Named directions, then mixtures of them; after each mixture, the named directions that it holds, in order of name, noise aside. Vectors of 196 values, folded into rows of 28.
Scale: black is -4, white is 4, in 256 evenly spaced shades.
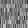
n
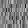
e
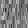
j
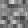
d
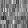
d, j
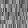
j, n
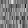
d, e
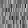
e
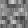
d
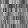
d, j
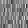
e, n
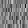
e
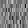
e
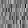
e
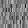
e
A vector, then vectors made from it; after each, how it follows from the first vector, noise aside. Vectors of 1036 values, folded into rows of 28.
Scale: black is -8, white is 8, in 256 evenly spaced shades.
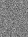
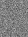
copied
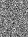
scaled up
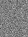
reversed
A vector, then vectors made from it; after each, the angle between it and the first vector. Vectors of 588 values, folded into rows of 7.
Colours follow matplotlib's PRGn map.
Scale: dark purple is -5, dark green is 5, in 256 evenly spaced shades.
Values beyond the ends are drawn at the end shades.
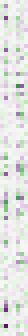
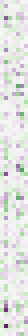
nearly parallel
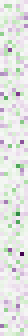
partly opposed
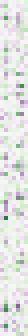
nearly opposite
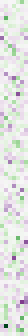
partly opposed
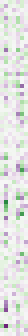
nearly parallel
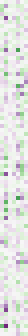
nearly parallel
